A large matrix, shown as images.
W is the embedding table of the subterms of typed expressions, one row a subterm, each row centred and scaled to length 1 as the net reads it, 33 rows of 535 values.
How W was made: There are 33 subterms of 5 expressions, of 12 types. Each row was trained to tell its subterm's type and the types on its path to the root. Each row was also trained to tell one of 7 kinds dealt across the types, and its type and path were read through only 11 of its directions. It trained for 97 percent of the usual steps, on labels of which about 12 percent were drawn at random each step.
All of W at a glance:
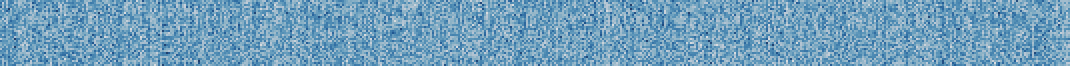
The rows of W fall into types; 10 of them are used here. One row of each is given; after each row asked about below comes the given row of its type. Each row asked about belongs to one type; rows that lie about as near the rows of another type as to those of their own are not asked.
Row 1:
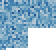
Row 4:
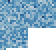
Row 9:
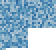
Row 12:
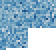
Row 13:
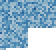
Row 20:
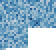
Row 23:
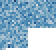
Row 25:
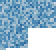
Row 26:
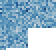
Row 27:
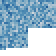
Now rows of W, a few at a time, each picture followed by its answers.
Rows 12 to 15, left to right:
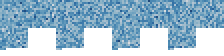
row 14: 12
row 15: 20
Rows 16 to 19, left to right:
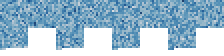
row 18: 20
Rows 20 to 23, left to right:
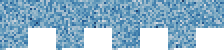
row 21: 12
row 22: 27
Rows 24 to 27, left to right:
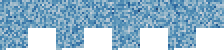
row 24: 27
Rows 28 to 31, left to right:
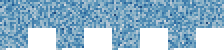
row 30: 1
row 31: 9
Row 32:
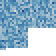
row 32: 23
